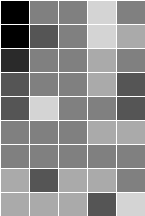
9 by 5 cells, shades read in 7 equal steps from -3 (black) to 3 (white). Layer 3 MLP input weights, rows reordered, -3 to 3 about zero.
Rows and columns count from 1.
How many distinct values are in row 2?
5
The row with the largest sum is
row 9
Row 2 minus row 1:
0 -1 0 0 1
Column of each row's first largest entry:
4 4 4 4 2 4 1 1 5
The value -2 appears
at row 3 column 1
